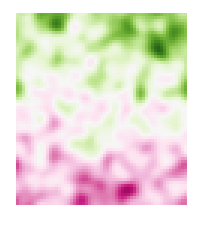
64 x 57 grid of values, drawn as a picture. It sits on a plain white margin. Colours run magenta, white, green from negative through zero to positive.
Slope: up to the top. Histogram: bell-shaped. Grain: blotchy. Ninth with the highest average: top right. Stripes: none.
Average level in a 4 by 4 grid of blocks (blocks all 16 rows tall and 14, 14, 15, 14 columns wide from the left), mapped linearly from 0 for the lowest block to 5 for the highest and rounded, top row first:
4 3 4 5 / 3 3 3 3 / 1 2 2 2 / 1 0 0 1
